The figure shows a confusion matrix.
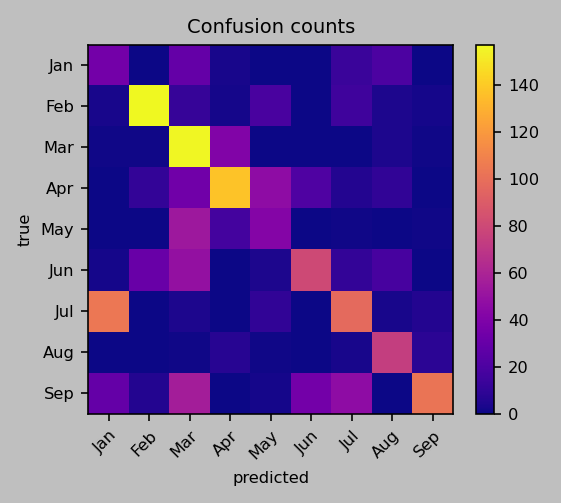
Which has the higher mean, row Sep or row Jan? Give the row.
Sep
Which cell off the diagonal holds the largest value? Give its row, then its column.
Jul, Jan
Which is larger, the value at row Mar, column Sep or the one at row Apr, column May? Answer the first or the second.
the second
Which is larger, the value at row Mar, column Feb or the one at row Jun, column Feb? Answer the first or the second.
the second
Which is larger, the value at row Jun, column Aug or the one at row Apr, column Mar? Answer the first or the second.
the second
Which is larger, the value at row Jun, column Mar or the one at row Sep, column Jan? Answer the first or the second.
the first
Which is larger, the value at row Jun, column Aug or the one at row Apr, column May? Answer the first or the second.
the second
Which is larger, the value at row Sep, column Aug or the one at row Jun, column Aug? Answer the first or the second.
the second
